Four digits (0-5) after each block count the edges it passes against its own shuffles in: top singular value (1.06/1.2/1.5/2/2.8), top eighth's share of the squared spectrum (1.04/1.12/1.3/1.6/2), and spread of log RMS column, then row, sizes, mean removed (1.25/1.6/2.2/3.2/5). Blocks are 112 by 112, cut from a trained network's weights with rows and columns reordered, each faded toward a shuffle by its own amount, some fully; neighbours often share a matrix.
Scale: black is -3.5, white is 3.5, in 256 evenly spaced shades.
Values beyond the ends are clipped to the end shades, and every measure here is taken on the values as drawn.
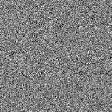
3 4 1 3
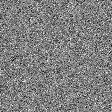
0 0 0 0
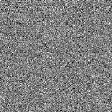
3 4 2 2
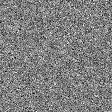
0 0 0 0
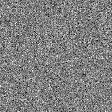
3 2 0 1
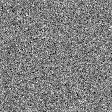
0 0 0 0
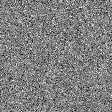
1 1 0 0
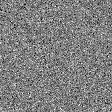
0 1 0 0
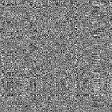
4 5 3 3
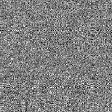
4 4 1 3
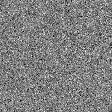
1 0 0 0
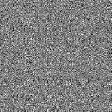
3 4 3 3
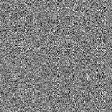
3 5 3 2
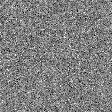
1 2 0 0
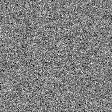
1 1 0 0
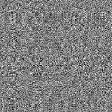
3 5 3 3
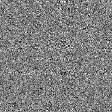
3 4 1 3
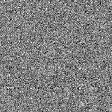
3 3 1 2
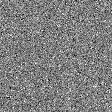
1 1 0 0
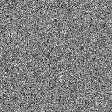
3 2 0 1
